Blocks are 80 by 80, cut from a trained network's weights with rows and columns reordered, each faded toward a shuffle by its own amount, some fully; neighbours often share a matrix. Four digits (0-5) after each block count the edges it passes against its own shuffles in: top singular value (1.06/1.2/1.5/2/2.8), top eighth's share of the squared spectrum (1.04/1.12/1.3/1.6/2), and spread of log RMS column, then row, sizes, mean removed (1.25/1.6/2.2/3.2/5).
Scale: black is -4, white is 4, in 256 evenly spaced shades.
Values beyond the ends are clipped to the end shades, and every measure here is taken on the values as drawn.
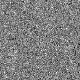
3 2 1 1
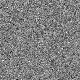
1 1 0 0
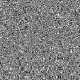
3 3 1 2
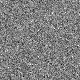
0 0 0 0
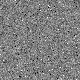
0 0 0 0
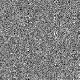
3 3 1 0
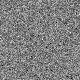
0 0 0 0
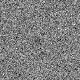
1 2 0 0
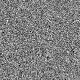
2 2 0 0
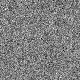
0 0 0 0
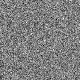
2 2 0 0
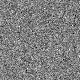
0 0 0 0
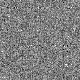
2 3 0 1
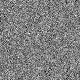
1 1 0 0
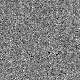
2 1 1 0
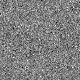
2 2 0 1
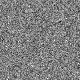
2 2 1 0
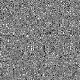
3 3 2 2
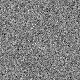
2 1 0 0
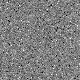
1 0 0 0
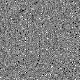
3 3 1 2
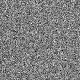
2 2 0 0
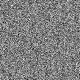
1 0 0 0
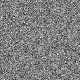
2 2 0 0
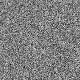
1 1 0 0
